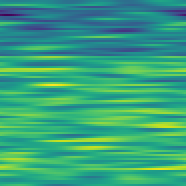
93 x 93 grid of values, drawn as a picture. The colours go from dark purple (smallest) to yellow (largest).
The grain runs across in streaks. On average the colour sits 60% of the way up the scale. The bottom part is higher, past a seam about 30% of the way down.
